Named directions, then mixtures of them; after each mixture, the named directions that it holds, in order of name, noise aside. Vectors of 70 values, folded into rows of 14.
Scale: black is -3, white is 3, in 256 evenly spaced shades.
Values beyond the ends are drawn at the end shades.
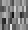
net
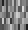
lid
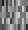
lid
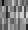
lid, net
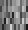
lid, net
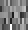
lid, net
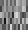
lid, net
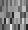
lid, net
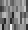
lid, net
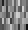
lid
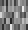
lid, net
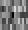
net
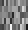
lid, net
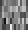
lid, net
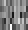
lid, net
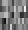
net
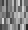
lid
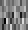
lid, net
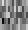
lid, net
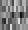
net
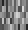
lid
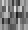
lid, net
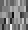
lid, net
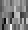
lid, net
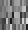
lid, net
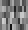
net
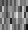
lid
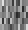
lid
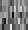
net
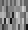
lid, net
